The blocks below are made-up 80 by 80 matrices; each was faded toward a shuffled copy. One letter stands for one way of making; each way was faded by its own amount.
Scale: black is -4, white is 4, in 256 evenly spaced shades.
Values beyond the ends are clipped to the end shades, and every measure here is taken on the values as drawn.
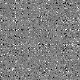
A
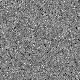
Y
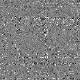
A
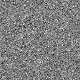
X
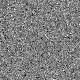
X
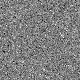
X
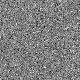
X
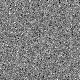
X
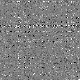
A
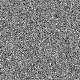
X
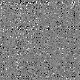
A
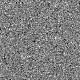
X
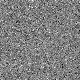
X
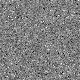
Y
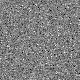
Y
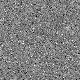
Y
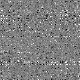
A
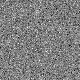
X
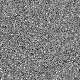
X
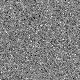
X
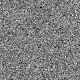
X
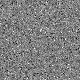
Y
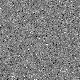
Y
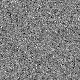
X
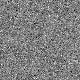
X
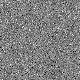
Y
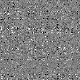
A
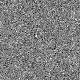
X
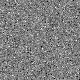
Y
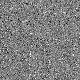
Y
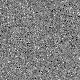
Y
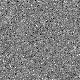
Y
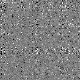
A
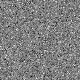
Y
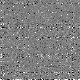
A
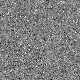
Y
